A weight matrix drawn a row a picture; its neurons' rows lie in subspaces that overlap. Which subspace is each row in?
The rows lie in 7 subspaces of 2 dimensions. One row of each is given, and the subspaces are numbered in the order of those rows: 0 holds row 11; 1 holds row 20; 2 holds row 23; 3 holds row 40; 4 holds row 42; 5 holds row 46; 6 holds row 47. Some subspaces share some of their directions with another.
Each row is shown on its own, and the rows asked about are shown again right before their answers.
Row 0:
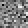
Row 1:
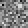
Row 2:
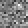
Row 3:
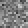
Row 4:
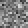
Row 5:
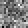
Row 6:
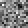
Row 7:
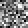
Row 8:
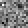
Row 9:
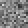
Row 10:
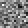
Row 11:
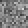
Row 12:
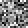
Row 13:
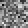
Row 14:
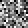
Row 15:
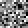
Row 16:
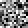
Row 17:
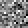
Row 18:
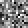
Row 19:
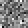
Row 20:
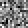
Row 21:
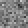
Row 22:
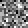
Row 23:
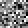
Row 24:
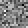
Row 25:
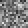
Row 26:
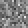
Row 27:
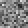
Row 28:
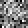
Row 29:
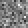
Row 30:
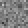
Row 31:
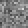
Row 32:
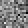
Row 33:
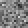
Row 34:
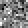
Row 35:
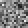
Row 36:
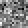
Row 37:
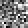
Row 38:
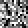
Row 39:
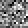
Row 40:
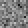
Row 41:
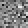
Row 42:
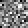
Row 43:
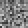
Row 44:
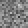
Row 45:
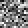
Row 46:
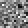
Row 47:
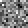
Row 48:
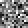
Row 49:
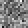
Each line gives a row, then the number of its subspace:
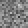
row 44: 1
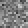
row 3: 0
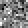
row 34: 0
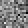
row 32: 6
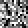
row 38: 3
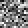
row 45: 2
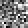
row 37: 6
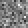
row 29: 3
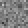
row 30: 1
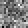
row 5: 4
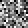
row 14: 6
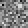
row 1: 4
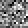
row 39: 2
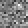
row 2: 2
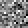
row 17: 2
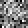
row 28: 4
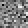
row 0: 5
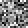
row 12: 5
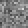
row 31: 0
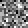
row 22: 6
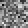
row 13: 2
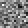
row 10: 5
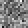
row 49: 4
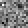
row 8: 1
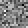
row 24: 5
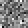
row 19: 4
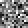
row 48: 3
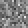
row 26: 3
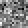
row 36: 0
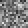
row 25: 5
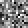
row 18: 3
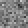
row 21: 3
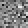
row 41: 5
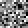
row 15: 2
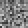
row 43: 1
